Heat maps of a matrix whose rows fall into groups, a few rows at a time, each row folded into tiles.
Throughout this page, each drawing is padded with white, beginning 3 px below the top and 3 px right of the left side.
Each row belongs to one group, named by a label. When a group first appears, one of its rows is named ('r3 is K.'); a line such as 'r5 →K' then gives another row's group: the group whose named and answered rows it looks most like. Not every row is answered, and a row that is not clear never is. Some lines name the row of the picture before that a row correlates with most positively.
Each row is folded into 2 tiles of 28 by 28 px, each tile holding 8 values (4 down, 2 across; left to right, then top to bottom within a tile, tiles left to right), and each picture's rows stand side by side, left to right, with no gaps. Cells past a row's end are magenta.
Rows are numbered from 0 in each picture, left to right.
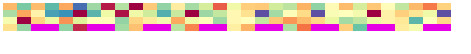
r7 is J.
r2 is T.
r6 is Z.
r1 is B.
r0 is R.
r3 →B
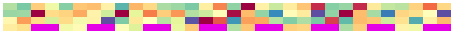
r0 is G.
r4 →T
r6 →T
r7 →J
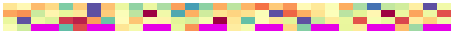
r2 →G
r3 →B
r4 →J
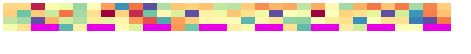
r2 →T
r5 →Z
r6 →J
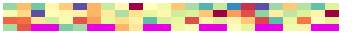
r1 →R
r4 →T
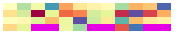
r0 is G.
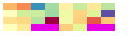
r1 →R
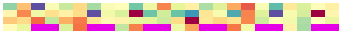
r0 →T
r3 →G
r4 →R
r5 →Z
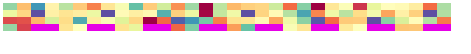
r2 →R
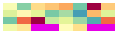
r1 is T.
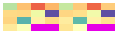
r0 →J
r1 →J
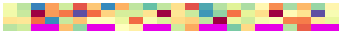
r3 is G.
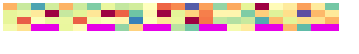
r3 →R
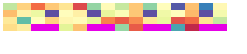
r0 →J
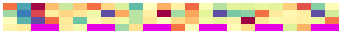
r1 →J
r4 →G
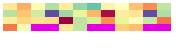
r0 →R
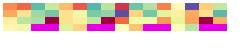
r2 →B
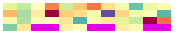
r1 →J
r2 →R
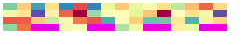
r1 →T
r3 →J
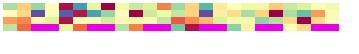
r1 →B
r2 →B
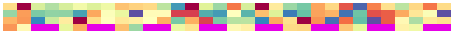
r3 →T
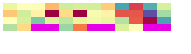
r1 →B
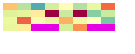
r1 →B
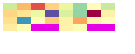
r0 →J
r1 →G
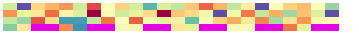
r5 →R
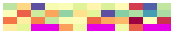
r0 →T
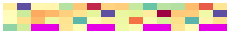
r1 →J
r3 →J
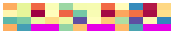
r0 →Z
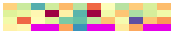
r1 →Z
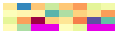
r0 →R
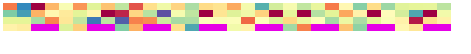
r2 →T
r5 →B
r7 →G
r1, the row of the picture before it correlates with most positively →1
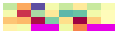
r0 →T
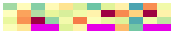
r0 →T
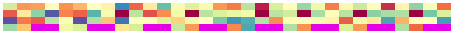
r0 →T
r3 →B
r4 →Z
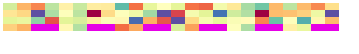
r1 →Z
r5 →J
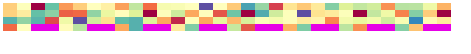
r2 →Z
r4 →B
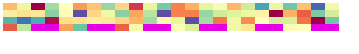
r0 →Z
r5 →T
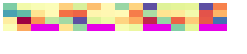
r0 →G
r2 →T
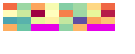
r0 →Z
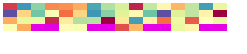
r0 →B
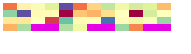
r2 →B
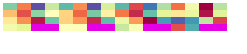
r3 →Z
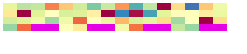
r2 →B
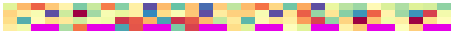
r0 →J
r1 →B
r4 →J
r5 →T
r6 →G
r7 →G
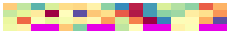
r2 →T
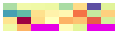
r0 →G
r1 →T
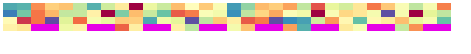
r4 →G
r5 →Z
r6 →J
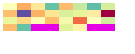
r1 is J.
